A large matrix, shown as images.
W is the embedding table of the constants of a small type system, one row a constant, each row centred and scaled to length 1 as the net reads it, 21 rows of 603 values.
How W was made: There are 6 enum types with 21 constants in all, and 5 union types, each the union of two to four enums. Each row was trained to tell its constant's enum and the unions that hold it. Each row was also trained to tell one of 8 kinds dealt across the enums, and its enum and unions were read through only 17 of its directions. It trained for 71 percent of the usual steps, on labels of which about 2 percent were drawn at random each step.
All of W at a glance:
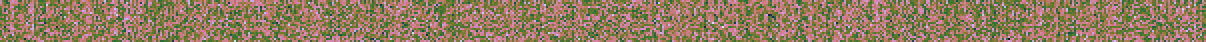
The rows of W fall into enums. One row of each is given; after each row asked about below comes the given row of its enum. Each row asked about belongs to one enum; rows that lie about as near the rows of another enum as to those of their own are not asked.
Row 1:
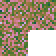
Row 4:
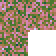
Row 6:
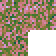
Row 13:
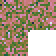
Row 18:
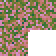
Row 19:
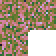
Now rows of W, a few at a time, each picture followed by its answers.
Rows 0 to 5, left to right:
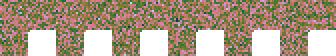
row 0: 4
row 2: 4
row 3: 6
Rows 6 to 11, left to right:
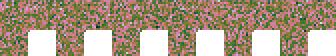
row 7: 13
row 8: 1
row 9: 6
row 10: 4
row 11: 13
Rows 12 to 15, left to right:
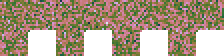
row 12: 6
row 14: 4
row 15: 1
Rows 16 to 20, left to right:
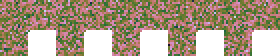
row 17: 6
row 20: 18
